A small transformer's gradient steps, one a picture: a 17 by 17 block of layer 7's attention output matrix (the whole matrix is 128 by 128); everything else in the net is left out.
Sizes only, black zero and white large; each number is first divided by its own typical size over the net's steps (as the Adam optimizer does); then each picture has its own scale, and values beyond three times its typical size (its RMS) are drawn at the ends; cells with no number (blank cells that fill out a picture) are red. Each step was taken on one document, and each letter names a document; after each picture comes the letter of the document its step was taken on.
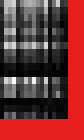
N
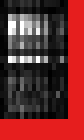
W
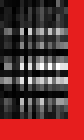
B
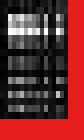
W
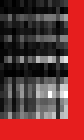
B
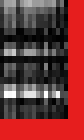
N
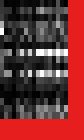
B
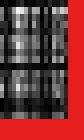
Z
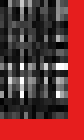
W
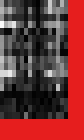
Z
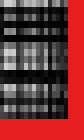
N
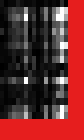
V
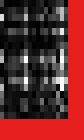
V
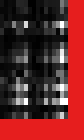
V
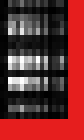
W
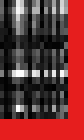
Z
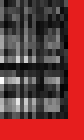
Z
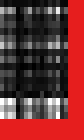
Z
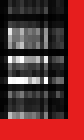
W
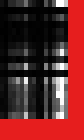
V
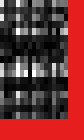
Z
